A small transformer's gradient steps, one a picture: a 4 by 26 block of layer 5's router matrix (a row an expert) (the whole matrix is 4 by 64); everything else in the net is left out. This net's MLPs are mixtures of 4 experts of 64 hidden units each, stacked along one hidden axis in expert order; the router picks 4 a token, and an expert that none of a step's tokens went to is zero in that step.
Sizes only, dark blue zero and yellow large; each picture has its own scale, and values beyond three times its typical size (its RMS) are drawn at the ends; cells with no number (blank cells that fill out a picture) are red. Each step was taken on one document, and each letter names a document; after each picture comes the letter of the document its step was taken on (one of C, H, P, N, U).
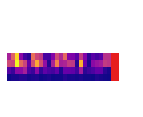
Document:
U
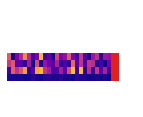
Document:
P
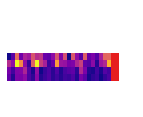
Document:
U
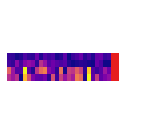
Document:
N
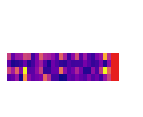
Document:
P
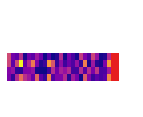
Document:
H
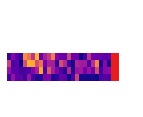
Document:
P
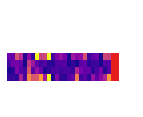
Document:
H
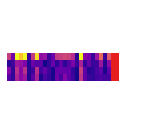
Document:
U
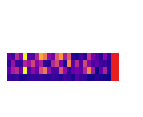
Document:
P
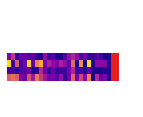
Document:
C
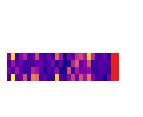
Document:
C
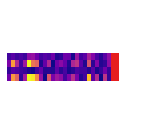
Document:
C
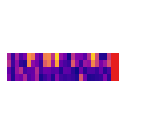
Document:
U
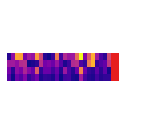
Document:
U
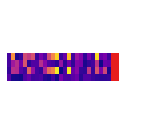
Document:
P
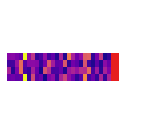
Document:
H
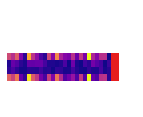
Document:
C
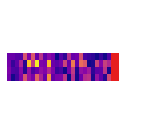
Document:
H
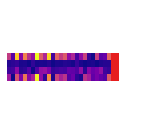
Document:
H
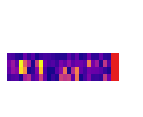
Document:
N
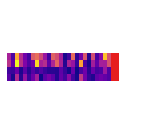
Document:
U
